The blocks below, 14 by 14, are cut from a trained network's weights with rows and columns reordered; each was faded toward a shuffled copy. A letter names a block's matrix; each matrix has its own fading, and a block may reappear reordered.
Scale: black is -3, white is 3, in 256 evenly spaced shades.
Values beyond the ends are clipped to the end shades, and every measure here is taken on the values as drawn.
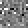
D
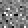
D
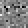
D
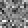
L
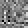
L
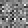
L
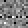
D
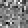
D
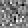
L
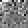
D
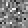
D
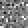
D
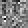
L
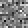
D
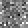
D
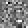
L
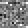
D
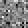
D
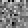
D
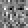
L
